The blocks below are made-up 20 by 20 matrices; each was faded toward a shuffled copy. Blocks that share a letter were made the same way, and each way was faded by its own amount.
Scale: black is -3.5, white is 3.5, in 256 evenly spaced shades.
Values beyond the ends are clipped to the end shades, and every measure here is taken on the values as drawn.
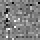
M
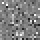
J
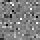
J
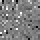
J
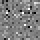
J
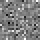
J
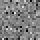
J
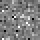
M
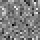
J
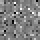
J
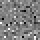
M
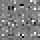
J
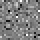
J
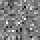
J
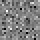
J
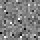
J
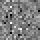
M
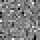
M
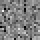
M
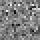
M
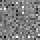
M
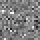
J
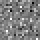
M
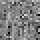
J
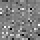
J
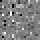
J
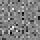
J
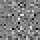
J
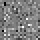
J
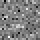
J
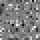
J
